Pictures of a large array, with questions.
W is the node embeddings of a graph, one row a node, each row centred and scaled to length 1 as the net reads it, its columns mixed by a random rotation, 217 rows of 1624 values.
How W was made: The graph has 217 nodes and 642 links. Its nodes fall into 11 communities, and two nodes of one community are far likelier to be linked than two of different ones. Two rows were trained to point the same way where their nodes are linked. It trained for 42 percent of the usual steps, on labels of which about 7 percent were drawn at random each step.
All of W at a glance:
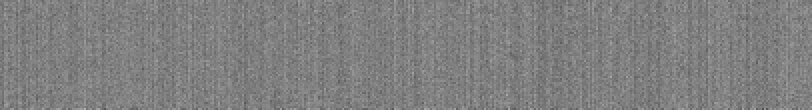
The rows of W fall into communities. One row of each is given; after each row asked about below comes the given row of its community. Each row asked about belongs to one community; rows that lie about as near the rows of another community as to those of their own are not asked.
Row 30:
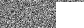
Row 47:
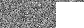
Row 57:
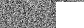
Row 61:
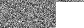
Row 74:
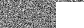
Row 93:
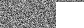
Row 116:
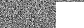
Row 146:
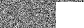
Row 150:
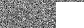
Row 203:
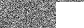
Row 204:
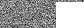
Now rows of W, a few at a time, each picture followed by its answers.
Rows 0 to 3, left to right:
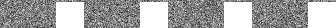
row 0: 116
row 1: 61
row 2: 203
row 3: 203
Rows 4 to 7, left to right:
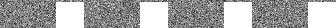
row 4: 74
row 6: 150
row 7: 116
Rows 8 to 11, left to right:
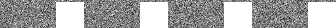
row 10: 47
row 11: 150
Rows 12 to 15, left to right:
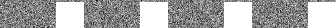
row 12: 116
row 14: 203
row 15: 30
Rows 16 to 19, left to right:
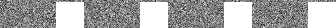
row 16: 146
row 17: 116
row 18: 116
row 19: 93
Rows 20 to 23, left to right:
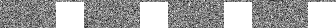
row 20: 203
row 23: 61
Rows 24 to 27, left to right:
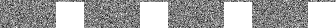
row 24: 146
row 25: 93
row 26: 61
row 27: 30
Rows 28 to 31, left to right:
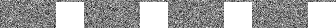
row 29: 47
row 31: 150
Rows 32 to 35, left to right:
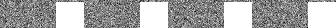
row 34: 74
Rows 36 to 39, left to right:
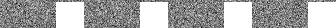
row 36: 57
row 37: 57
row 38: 204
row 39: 93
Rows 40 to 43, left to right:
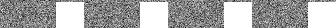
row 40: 61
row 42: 57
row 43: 30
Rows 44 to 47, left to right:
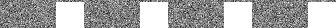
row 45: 57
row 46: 204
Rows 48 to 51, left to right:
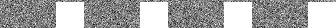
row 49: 74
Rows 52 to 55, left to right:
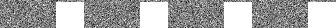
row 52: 30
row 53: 74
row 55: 146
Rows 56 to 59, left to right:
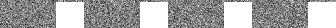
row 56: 204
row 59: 30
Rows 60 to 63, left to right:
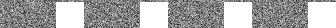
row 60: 57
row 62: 93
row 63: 57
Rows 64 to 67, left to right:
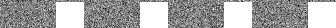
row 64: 203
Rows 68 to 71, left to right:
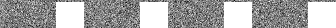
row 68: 57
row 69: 57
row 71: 146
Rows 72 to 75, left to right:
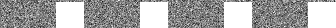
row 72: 74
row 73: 30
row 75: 203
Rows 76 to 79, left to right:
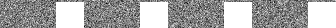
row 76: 146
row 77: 150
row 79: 203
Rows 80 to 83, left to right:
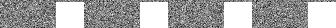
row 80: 116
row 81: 116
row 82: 47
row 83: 150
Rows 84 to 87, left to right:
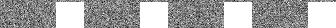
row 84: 203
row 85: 150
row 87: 61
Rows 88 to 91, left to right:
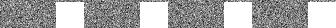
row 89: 93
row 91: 30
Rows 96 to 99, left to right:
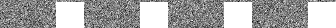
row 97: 204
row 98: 150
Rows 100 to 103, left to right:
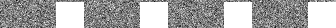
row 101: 150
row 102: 74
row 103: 30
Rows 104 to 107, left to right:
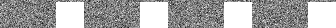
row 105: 30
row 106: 146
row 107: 93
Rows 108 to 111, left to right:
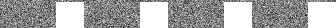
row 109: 150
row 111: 93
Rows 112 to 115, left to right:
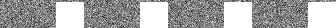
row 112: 116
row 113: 74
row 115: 61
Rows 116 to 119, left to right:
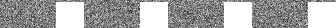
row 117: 203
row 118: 93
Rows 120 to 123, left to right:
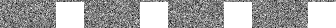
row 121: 116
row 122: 61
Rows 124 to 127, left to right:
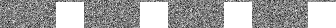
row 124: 47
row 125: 116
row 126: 203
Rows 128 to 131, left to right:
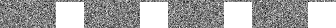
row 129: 203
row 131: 116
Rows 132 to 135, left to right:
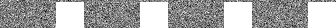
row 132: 203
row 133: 47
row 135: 74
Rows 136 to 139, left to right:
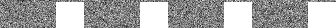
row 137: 74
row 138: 30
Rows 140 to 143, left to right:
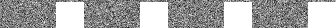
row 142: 61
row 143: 203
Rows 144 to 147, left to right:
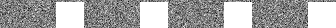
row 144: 47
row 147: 93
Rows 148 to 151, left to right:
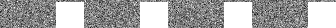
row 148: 146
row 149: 203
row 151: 61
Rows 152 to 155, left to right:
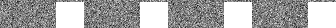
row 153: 47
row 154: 146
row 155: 74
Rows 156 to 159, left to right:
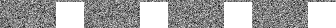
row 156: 61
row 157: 61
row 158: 93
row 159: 57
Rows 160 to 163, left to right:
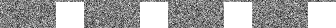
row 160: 93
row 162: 47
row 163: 150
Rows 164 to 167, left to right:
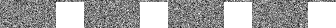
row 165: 203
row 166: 47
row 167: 146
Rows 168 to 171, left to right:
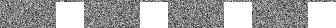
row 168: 57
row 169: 150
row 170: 204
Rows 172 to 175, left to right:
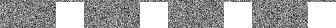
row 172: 74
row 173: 93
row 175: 204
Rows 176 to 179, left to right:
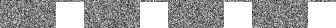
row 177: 203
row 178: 47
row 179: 74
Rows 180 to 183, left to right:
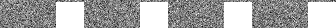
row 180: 146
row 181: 203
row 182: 116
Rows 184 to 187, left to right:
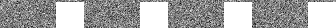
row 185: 61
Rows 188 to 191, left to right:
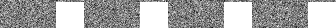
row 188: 30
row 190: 30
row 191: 74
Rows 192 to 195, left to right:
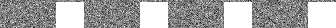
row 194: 74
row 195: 74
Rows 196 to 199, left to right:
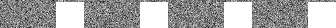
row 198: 146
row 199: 74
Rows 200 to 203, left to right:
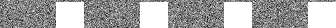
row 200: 146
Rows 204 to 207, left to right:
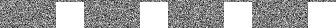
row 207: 146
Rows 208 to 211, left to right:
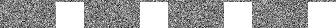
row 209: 116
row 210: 74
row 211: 146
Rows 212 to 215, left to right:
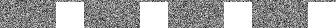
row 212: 61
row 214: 93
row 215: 116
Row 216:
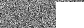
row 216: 204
